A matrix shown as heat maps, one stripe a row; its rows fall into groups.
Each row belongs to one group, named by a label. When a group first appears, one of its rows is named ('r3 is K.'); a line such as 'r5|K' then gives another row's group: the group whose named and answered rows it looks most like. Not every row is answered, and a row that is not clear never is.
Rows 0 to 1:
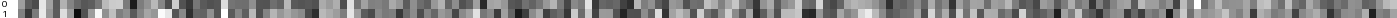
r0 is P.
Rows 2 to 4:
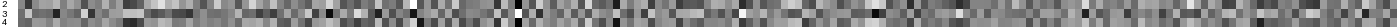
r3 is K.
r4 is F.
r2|F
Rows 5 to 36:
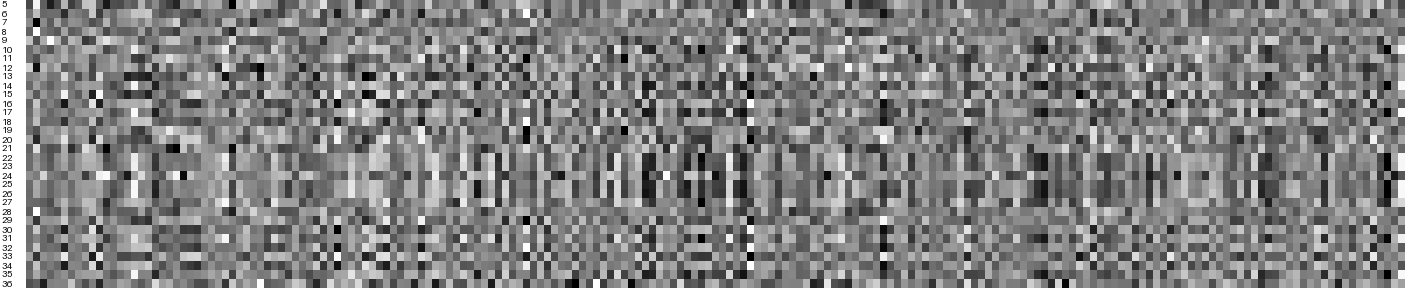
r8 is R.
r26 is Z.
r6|K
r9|P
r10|Z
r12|P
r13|F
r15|F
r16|K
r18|K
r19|F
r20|F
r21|R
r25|Z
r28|R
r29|F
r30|K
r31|Z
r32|K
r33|F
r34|K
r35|Z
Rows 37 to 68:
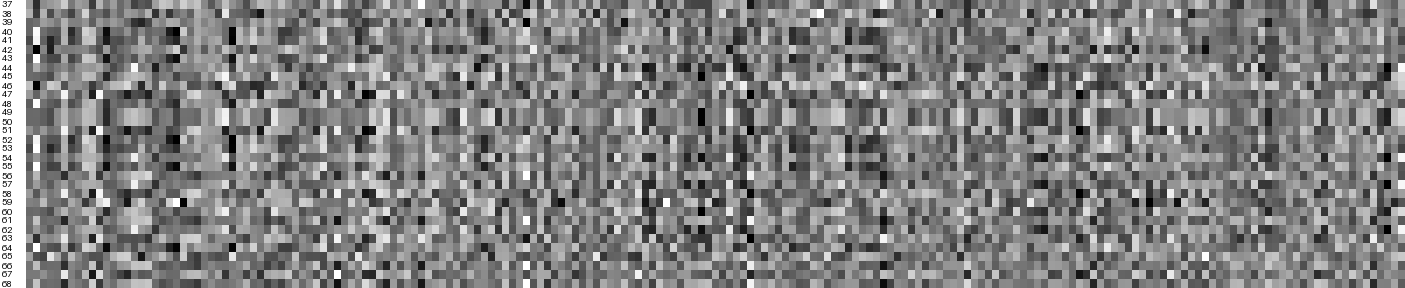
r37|F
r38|P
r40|R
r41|R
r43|R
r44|Z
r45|Z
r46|P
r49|Z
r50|Z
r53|R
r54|Z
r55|R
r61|K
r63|F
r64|R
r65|P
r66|K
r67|F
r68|K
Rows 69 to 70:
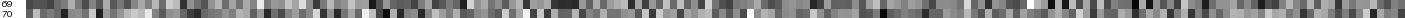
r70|K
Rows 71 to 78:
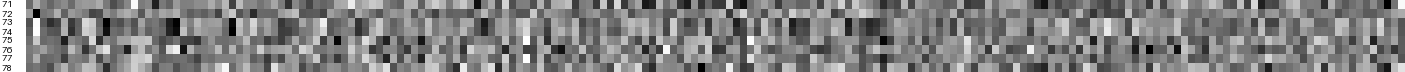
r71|Z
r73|R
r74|R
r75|K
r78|Z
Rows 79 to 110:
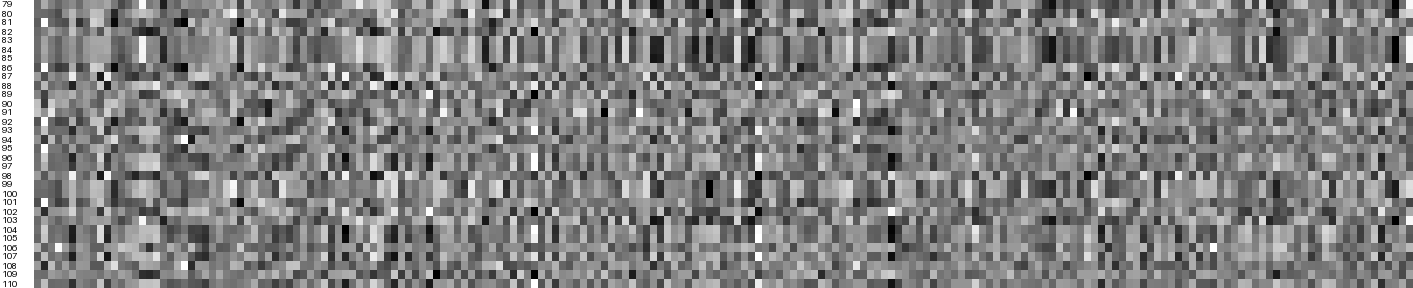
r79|Z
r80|Z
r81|R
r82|F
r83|Z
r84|Z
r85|Z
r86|R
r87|F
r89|F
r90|P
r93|K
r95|R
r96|K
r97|K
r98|F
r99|Z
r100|Z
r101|R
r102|F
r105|K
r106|P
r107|K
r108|P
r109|F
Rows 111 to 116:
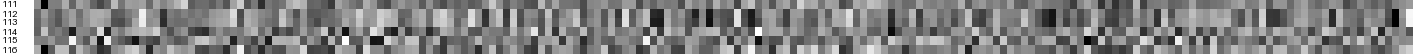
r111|P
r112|Z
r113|Z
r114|K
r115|F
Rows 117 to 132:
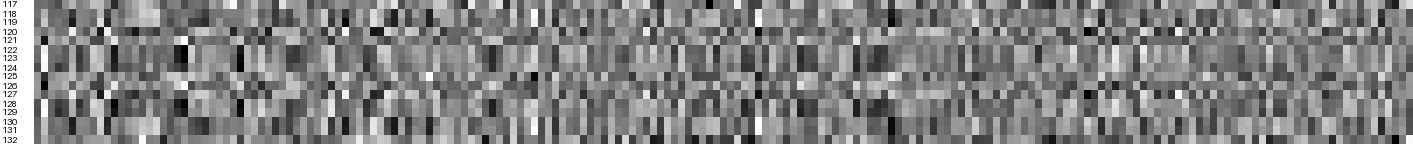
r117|Z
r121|P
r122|R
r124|R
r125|F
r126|P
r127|F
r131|K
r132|Z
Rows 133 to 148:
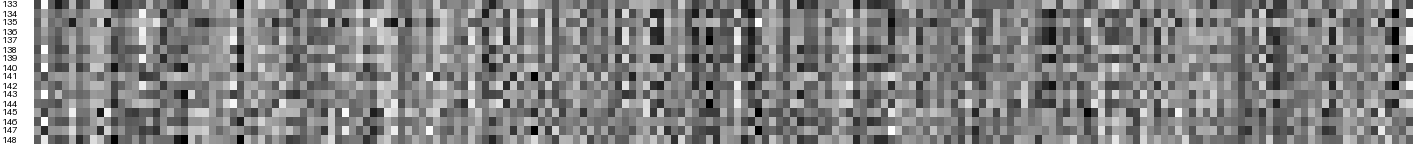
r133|R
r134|Z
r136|Z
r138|R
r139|Z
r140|R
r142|Z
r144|Z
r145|F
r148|R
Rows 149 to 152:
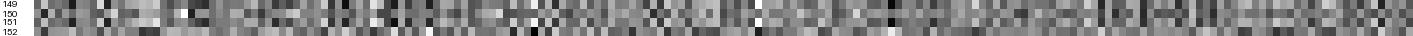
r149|K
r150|P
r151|K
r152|F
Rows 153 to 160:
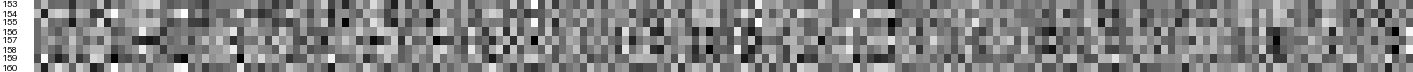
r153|K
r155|K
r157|F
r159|R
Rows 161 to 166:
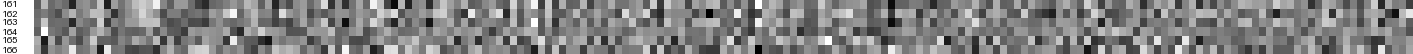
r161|K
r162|Z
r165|P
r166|F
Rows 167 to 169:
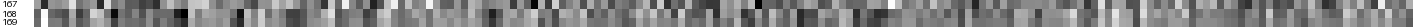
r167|F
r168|R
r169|R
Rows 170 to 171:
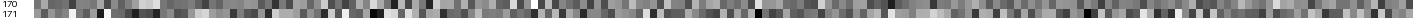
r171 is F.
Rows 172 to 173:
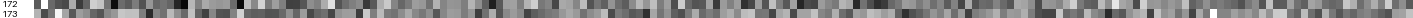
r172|R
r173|P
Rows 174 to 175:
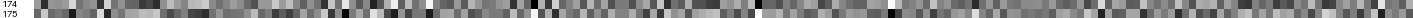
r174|F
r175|K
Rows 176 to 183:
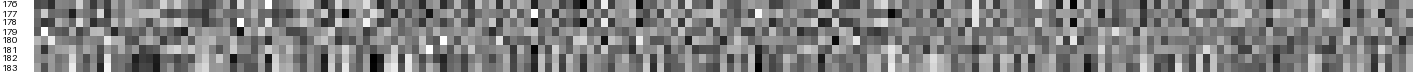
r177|K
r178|P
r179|R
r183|F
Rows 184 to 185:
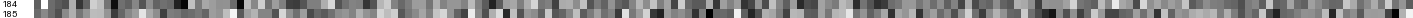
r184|R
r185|Z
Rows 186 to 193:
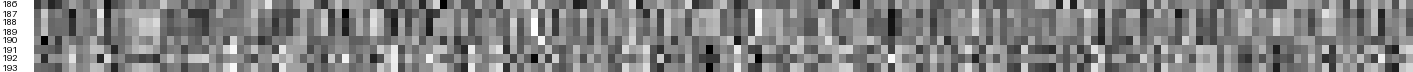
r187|K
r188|K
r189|K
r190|P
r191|Z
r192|F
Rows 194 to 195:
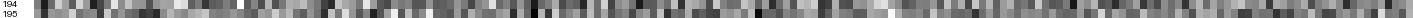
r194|P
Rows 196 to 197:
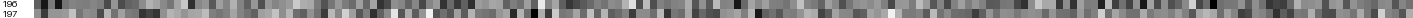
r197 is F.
